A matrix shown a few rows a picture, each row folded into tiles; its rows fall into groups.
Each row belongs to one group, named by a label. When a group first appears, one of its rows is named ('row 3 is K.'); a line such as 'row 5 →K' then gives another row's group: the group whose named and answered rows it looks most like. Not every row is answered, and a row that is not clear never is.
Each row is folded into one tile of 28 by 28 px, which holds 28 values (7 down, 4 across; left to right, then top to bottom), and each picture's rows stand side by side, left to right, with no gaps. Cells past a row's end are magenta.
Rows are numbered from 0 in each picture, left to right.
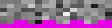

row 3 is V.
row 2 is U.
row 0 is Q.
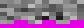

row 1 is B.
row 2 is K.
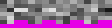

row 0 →U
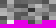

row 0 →U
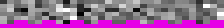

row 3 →Q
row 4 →Q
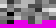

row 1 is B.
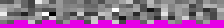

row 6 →K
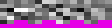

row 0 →U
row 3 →K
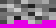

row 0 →Q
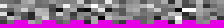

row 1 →K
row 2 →Q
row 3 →Q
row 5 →Q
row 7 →V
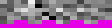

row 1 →V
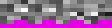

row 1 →B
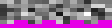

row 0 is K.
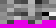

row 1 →V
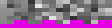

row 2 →B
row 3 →B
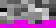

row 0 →Q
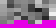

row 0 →V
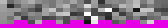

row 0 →V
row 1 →B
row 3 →U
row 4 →Q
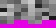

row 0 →Q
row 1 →V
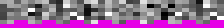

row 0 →K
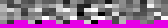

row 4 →U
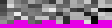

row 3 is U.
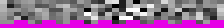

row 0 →V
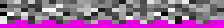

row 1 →B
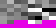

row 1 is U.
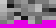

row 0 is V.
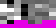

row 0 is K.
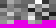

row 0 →U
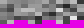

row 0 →B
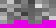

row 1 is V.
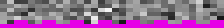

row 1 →Q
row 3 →U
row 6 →K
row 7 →V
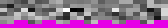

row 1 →Q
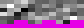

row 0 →Q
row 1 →Q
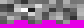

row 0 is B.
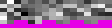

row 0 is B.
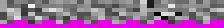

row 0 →K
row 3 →K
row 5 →V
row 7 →U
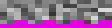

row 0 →K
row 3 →U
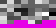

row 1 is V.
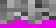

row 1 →V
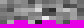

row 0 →B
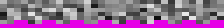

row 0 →K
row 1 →U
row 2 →K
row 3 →V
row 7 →V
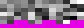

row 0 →Q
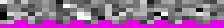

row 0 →K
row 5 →V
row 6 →B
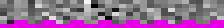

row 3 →V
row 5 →K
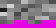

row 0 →Q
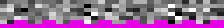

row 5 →B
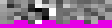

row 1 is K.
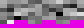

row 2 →K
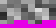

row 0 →K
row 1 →K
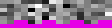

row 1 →Q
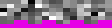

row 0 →Q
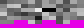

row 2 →B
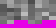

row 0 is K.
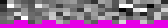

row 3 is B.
